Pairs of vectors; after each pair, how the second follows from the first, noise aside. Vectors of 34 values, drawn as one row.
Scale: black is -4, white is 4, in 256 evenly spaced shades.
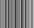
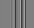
partly zeroed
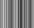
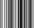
scaled up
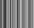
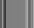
partly zeroed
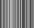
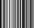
scaled up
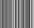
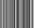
sign-scrambled
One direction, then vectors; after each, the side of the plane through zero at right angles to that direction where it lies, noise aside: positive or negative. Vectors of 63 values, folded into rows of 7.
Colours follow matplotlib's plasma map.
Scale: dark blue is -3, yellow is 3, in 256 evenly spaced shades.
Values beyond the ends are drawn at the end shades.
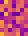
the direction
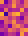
negative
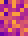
negative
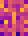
negative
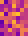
negative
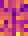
positive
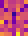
positive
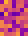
positive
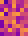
negative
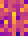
negative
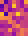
negative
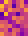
positive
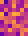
negative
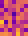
positive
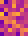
negative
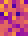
positive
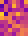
negative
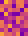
positive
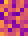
positive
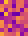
positive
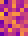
negative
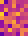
negative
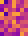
negative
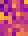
negative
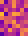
negative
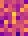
negative
